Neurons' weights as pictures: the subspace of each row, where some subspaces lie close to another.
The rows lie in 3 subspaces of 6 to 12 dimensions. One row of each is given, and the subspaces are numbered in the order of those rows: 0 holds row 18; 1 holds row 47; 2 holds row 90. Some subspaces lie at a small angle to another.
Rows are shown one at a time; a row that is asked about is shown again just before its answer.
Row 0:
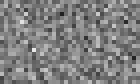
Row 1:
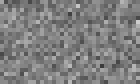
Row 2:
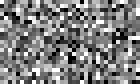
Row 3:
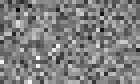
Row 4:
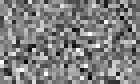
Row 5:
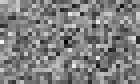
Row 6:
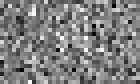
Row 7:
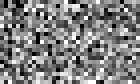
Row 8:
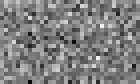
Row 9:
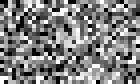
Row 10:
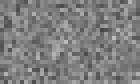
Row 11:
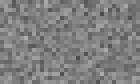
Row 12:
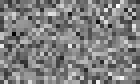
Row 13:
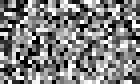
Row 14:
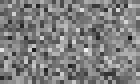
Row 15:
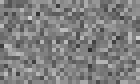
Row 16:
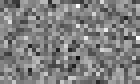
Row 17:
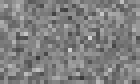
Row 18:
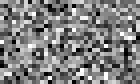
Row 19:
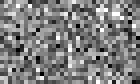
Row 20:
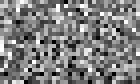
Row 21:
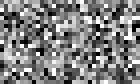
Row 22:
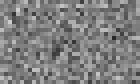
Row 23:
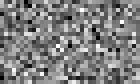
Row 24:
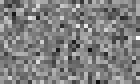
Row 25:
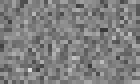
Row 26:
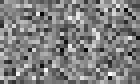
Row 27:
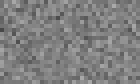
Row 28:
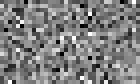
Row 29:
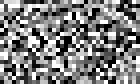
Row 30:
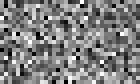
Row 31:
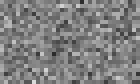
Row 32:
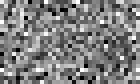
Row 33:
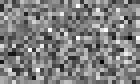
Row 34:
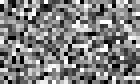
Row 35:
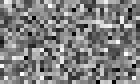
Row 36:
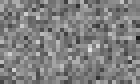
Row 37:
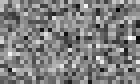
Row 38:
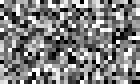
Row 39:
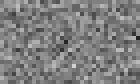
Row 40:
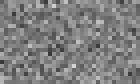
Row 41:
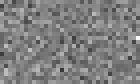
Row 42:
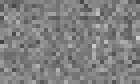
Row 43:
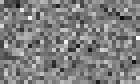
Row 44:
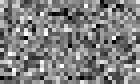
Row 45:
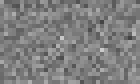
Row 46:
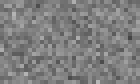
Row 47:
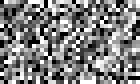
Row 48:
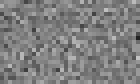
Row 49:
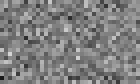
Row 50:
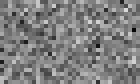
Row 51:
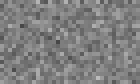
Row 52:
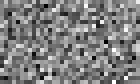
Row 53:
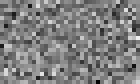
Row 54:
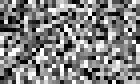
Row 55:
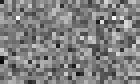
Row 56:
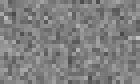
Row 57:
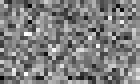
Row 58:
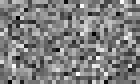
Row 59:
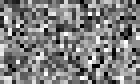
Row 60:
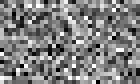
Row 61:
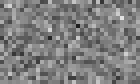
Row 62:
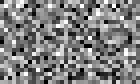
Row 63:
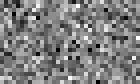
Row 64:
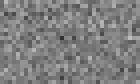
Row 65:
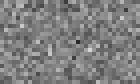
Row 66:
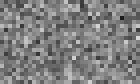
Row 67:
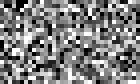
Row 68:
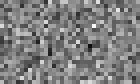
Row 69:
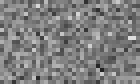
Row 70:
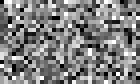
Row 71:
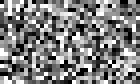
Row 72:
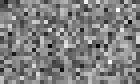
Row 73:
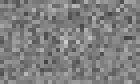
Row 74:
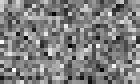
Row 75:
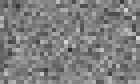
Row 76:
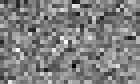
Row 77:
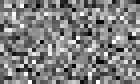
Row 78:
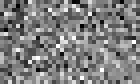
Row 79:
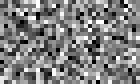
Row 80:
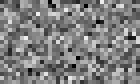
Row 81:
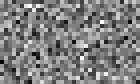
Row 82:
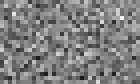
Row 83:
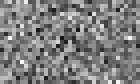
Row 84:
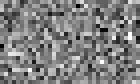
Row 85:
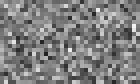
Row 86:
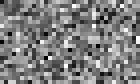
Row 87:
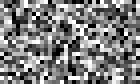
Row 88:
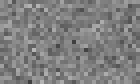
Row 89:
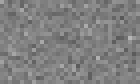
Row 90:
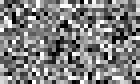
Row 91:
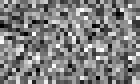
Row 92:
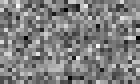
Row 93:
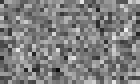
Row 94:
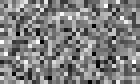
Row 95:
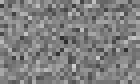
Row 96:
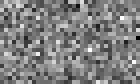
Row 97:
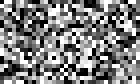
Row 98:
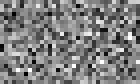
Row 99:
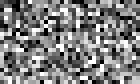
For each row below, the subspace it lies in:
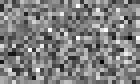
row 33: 2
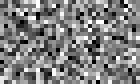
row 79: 2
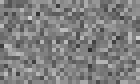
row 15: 2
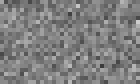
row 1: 1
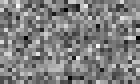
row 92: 2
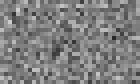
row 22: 2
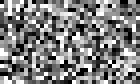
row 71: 0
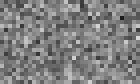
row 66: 2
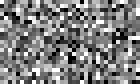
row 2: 2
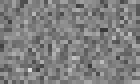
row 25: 2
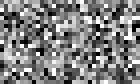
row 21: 2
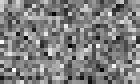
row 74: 1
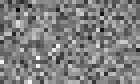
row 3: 0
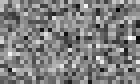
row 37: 2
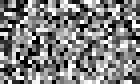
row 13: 1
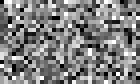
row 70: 0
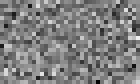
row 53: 1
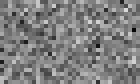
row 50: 2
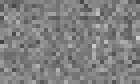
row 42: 1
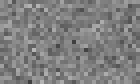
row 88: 0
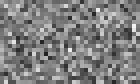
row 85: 0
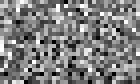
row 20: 1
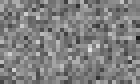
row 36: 2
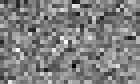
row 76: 0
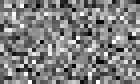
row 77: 2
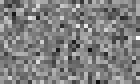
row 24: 2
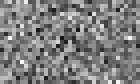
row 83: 0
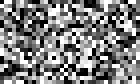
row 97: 0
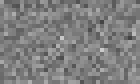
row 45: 1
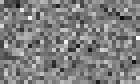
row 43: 2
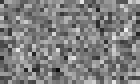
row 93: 1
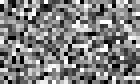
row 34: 0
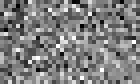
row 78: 1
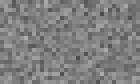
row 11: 0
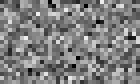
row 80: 2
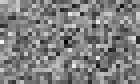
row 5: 0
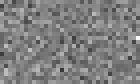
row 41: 1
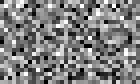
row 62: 0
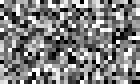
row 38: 2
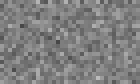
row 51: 2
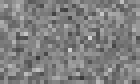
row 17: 0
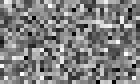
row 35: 0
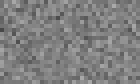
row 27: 0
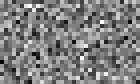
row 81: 0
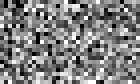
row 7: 1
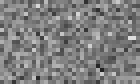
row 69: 1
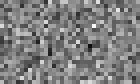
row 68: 1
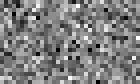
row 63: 2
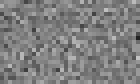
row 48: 0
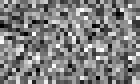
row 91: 0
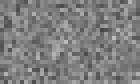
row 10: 2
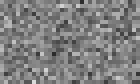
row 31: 2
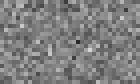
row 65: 2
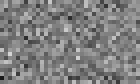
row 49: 1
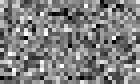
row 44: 1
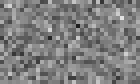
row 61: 2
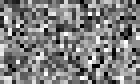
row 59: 1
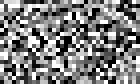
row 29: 1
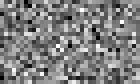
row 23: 0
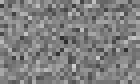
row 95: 0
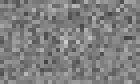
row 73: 0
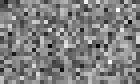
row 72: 0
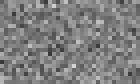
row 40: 2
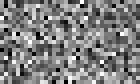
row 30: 1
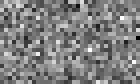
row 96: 2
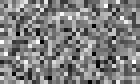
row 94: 1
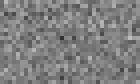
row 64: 1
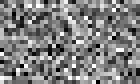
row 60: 2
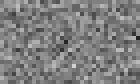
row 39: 2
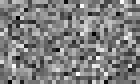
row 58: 0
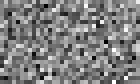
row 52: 0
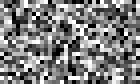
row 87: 2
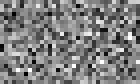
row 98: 2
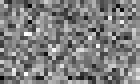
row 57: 0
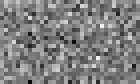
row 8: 0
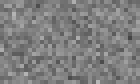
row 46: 2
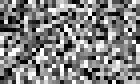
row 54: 0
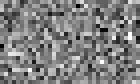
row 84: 2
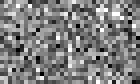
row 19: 0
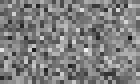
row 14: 0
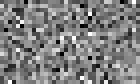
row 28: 1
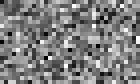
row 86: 0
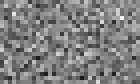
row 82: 0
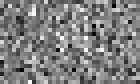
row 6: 0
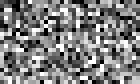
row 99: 1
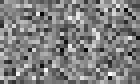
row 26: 1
